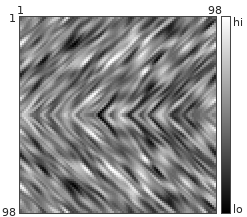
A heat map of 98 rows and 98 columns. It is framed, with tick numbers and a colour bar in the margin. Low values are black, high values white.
No row or column stands out. No seam splits the table. The top and bottom halves mirror each other. The histogram is bell-shaped. On average the colour sits 50% of the way up the scale. There is no overall slope.
